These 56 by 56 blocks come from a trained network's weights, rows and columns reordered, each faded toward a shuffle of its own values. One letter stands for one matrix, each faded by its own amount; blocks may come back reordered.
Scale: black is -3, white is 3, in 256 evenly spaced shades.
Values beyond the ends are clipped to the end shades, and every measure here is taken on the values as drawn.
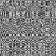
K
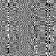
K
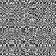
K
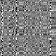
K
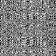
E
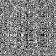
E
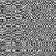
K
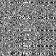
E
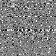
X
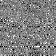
X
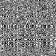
E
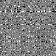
X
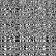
E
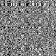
E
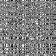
E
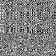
E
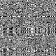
E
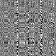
K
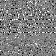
X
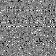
X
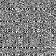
E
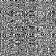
E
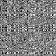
E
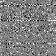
X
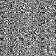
E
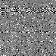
X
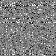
X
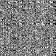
E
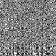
E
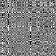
K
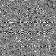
X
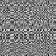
K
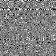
X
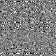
X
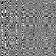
K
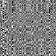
K
